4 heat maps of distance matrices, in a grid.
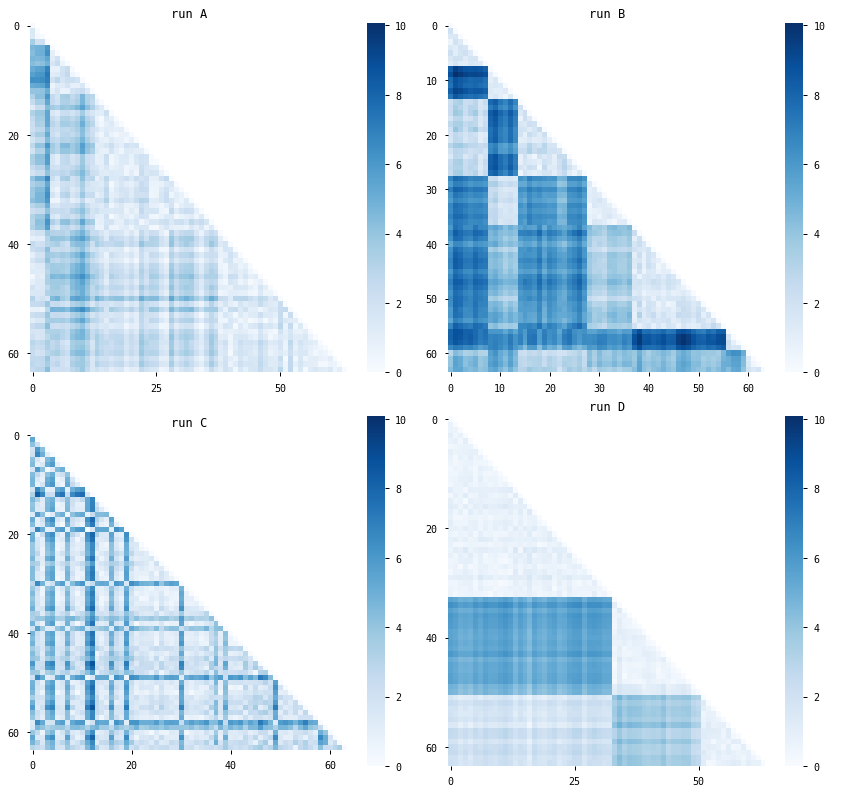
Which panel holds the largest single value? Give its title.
run B
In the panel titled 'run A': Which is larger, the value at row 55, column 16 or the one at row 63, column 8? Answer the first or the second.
the second
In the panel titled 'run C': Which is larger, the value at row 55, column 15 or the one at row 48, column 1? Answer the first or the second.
the second
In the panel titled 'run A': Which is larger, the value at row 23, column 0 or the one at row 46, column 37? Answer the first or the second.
the second
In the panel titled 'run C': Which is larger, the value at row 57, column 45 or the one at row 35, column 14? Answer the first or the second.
the first
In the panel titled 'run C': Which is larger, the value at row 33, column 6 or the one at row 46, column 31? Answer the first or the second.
the second
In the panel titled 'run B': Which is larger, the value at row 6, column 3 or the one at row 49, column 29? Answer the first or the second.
the second
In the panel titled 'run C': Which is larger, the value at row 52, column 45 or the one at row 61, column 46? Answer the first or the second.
the first
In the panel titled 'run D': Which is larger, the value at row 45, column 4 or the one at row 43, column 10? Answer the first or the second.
the second
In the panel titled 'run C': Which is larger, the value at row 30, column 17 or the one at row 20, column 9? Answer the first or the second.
the first
